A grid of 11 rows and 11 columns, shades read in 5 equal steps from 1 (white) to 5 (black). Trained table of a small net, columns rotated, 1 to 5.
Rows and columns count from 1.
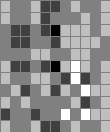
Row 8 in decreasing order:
4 4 3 3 3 2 2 2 2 2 1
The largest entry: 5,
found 2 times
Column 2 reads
3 3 4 4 3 4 3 2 3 3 3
